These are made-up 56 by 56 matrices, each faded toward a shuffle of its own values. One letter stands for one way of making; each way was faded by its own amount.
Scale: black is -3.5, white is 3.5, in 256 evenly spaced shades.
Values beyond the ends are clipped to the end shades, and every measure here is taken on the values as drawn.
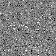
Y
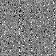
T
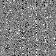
T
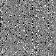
T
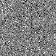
T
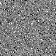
Y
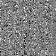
T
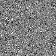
T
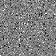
Y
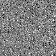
T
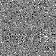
Y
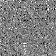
Y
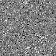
Y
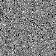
T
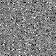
Y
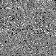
Y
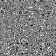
Y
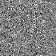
T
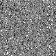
T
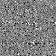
Y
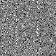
T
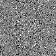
T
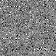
Y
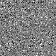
Y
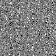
T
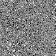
T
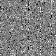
T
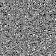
Y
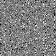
T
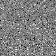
Y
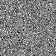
T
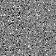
T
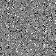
T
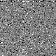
Y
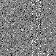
T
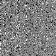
T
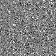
T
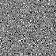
Y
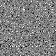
Y
